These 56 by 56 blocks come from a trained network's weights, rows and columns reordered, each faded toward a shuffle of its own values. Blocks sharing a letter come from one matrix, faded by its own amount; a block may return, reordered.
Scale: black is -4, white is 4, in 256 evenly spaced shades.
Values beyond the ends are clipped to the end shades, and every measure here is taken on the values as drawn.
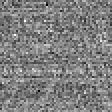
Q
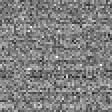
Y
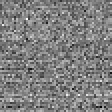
Y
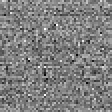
Q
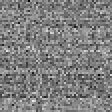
Y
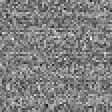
Q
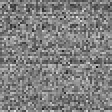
Y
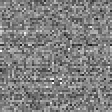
Y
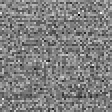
Q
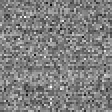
Q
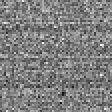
Q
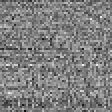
Y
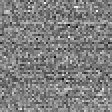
Q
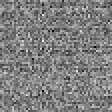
Q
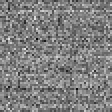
Q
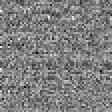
Q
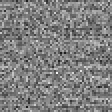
Y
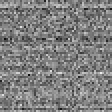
Y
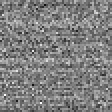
Q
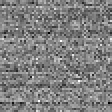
Q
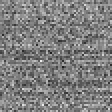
Y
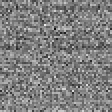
Y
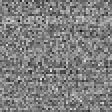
Y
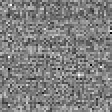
Q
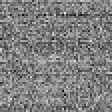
Q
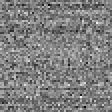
Q
